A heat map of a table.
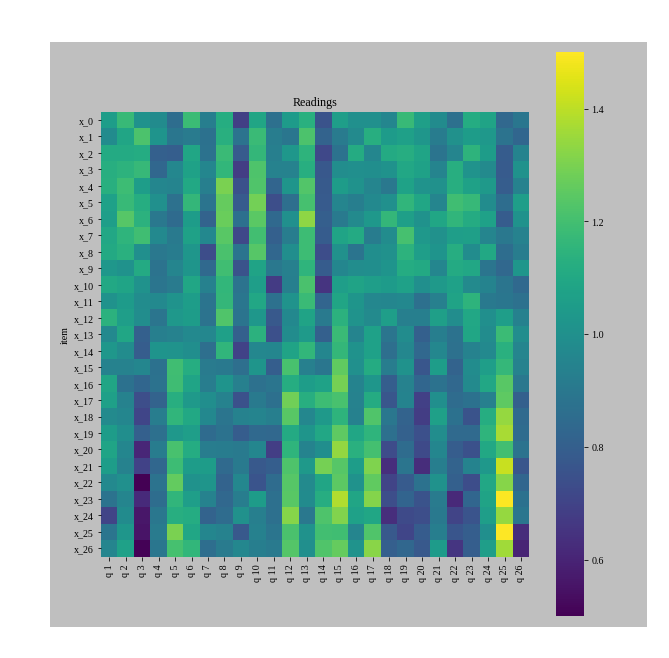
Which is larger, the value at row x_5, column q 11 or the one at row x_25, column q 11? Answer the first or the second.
the second
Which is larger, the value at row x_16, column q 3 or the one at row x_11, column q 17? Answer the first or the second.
the second
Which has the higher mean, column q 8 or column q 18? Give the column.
q 8
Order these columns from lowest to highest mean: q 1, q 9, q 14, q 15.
q 9, q 14, q 1, q 15
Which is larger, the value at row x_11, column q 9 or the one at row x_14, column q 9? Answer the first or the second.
the first
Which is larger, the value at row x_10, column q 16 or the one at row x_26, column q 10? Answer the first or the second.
the first
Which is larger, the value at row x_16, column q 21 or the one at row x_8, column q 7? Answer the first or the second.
the first
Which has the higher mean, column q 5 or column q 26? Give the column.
q 5
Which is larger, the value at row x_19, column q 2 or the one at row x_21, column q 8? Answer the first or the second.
the first
